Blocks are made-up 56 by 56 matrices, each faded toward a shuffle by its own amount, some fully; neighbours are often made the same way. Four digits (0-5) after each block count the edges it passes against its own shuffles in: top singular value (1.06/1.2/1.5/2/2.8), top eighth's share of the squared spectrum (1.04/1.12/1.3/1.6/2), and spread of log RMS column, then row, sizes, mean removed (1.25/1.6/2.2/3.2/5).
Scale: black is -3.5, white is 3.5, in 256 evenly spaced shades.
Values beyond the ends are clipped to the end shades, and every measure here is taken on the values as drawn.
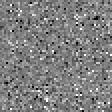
1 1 1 1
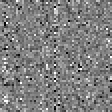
2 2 2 1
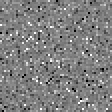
1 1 0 0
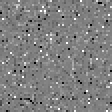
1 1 0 0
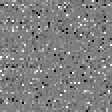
3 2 1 0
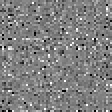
4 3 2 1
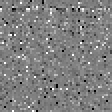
3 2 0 1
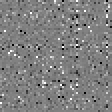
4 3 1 1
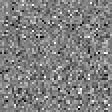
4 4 2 2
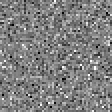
3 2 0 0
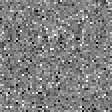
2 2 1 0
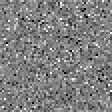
0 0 0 0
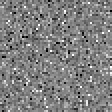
0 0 0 0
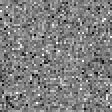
1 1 0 0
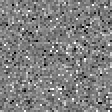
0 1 0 0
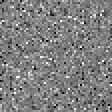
1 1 0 0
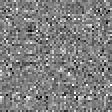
4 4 2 2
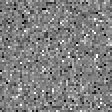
0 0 0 0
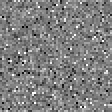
2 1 0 0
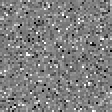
1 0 0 0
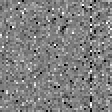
2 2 2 0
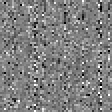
2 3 3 0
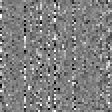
2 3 3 0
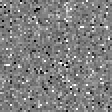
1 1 1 0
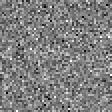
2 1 0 0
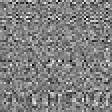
4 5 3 3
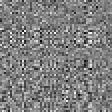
4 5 3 3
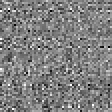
4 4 2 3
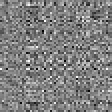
4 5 3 3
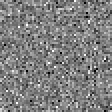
2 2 0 0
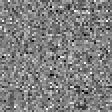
3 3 1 1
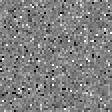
0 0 0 0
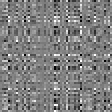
5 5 4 4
